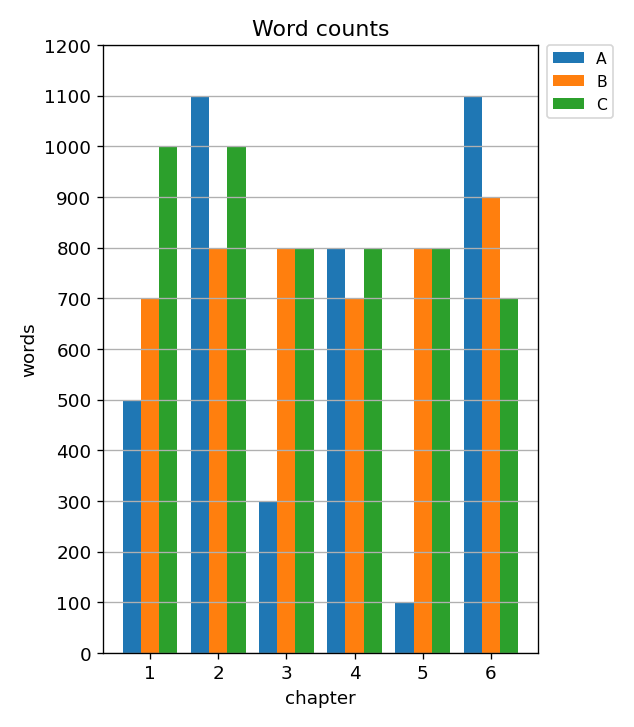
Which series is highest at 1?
C
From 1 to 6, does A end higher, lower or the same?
higher
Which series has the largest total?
C
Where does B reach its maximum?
6
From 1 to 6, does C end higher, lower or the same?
lower
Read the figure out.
Title: Word counts
x-axis: chapter, ticks 1 2 3 4 5 6
y-axis: words, ticks 0 100 200 300 400 500 600 700 800 900 1000 1100 1200
Legend: A, B, C
Values:
A: 500 1100 300 800 100 1100
B: 700 800 800 700 800 900
C: 1000 1000 800 800 800 700
